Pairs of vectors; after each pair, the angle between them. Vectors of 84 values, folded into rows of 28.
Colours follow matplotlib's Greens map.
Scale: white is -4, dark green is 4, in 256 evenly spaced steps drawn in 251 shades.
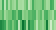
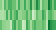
partly opposed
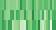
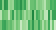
partly aligned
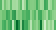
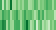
partly aligned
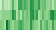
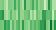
orthogonal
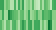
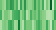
partly opposed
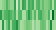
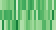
nearly parallel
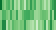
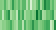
partly opposed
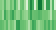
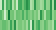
partly opposed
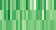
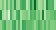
nearly opposite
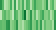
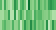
orthogonal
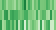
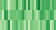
partly aligned
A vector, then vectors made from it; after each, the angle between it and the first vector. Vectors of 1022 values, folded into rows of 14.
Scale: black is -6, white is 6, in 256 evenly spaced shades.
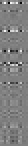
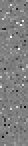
orthogonal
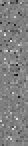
partly opposed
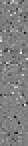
partly aligned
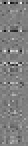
nearly opposite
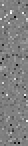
orthogonal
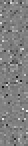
partly aligned
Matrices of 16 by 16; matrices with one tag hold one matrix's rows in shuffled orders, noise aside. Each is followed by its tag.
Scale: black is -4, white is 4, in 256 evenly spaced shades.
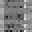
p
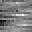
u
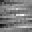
u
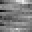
u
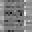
p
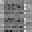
p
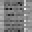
p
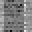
p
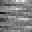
u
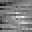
u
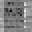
p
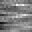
u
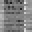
p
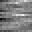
u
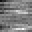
u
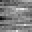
u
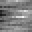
u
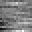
u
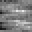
u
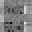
p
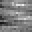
u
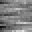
u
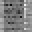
p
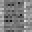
p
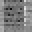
p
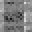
p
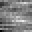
u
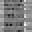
p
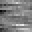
u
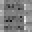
p
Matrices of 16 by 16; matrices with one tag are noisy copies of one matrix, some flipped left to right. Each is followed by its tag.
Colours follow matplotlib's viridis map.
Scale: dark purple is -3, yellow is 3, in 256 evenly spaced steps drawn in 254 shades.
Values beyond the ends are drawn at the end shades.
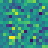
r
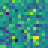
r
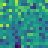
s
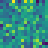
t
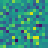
r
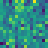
t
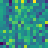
t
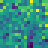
s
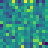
t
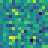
r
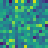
t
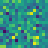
r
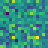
r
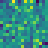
t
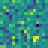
r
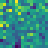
s
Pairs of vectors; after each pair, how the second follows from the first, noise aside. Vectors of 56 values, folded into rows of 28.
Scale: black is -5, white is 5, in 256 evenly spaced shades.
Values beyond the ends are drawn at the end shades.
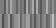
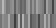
reversed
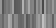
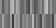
reversed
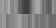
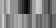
scaled up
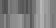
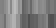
reversed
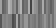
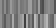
reversed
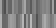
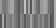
reversed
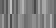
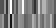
scaled up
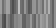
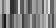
scaled up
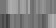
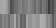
reversed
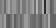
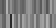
reversed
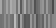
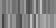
reversed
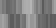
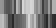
scaled up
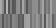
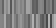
reversed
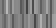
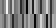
scaled up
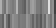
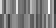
scaled up
